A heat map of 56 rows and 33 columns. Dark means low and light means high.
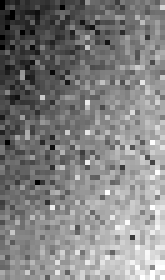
Slope: up to the bottom right. Stripes: none. Ninth with the lowest average: top left. Mirror symmetry: none. Histogram: bell-shaped. Ninth with the highest average: bottom right.
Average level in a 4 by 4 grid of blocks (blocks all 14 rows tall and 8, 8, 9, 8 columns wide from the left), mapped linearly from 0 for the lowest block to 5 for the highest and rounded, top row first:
0123 | 1233 | 2234 | 3345
